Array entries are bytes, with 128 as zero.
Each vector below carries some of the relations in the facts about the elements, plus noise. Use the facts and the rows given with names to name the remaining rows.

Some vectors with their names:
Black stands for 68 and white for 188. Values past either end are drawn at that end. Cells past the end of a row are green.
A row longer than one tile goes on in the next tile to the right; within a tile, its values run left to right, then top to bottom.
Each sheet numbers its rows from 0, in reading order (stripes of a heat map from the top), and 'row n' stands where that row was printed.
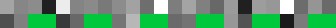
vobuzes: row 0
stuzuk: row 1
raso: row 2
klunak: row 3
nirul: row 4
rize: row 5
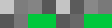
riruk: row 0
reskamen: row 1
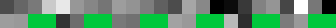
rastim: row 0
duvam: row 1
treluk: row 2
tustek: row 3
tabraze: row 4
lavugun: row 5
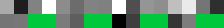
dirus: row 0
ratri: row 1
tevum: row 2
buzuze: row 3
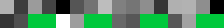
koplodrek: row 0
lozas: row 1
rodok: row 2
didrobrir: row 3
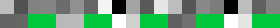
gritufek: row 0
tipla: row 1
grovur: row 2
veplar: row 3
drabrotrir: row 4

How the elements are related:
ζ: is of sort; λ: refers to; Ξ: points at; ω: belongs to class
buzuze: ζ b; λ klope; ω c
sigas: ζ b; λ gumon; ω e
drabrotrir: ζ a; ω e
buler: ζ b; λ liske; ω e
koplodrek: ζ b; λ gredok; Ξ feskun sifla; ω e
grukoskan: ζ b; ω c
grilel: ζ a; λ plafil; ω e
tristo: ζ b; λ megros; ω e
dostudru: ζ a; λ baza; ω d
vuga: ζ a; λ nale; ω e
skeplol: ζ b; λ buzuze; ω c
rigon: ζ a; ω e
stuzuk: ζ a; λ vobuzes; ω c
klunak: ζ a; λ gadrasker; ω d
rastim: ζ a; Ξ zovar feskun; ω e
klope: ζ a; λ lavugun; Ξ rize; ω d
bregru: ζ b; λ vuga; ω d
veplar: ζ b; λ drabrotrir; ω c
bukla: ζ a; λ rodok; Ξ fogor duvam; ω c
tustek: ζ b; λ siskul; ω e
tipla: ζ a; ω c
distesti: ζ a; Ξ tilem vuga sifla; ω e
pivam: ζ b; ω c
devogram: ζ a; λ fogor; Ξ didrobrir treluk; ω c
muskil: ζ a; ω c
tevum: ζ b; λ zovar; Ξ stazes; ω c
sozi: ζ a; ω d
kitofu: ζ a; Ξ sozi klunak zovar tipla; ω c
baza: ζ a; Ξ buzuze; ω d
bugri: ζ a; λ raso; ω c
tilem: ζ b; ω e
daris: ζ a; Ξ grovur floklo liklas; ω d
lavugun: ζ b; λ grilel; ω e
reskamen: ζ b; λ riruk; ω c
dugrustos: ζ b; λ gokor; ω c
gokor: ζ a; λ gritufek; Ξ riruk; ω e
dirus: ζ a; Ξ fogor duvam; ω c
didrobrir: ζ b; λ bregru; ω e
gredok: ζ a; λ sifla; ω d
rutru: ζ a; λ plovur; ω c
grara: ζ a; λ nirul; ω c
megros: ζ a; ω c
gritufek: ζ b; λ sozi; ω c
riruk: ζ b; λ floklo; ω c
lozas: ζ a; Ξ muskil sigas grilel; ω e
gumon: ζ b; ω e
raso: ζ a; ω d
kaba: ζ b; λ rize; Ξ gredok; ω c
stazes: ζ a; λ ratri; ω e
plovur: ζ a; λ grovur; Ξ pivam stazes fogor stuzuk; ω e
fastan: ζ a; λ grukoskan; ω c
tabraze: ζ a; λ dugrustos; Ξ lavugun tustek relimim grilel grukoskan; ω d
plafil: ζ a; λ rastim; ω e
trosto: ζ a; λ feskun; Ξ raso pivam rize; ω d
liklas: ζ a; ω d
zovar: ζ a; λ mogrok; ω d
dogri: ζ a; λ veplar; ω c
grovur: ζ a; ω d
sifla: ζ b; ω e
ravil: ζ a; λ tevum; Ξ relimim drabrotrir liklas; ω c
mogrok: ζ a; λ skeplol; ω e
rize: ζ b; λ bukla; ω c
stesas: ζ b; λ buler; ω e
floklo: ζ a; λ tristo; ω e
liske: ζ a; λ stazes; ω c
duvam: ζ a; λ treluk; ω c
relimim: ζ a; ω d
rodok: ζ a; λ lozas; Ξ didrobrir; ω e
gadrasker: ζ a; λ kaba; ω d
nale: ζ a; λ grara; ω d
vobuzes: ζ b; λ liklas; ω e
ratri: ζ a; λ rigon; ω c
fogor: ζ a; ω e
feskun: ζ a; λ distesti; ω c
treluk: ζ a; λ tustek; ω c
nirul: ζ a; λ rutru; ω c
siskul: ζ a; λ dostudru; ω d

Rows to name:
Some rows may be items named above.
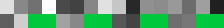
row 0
pivam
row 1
distesti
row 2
kaba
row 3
vuga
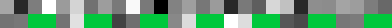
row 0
dirus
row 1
fogor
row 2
mogrok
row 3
tilem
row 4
grukoskan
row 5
kaba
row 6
feskun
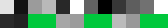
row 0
bukla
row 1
grilel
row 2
baza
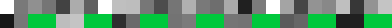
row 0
rize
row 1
sozi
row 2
skeplol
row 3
gredok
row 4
dirus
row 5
bregru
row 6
trosto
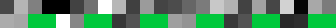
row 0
sigas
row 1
daris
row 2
koplodrek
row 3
rastim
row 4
koplodrek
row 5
plovur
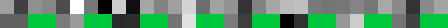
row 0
bregru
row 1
lavugun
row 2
plovur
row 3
fogor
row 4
devogram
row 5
klope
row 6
gumon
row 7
devogram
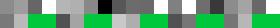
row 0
raso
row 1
didrobrir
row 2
megros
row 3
zovar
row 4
raso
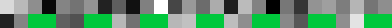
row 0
stazes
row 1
gokor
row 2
kitofu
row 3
rigon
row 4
floklo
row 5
nale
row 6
sifla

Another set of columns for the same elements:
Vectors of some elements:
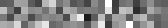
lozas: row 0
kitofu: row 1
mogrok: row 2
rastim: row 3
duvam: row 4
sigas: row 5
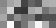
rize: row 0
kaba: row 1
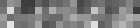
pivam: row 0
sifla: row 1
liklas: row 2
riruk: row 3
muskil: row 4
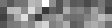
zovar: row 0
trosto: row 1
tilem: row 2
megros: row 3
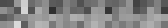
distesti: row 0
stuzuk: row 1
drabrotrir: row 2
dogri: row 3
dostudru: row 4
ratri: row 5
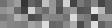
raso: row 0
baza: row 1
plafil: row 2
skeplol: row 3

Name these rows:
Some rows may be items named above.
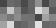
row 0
grukoskan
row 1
buzuze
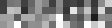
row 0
duvam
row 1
stazes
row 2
didrobrir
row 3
devogram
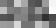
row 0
daris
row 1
koplodrek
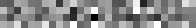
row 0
lozas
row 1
gokor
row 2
plovur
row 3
tevum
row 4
koplodrek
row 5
dirus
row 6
tabraze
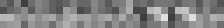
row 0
vuga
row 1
floklo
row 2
tipla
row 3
floklo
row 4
klunak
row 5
zovar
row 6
zovar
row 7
drabrotrir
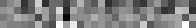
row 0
raso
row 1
lavugun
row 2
rodok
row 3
nale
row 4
sozi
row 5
grovur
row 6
duvam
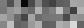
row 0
bregru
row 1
gumon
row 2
lozas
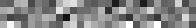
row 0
kaba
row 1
rigon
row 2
klope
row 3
treluk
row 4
bukla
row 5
bukla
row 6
grilel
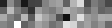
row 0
fogor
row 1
feskun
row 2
ravil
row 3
rigon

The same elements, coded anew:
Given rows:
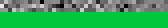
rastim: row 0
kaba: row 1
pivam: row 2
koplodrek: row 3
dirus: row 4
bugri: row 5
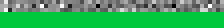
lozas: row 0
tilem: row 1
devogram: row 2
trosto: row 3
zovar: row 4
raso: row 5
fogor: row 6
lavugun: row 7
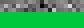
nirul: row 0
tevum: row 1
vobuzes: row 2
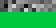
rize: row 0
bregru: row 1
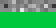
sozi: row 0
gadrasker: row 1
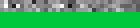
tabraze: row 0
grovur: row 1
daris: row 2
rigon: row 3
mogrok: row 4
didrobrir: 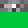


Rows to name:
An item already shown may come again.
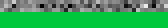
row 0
baza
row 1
klope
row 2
dirus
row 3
raso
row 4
tevum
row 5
ravil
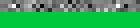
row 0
gumon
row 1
plovur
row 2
skeplol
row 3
tipla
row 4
devogram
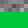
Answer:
megros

